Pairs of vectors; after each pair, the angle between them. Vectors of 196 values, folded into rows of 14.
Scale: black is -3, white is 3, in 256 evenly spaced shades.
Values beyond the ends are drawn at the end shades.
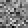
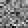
nearly parallel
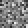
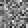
partly aligned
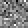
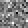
partly opposed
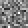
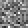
nearly parallel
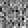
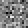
orthogonal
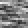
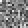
orthogonal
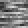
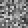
orthogonal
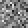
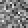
nearly parallel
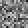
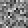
partly opposed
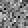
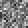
nearly opposite
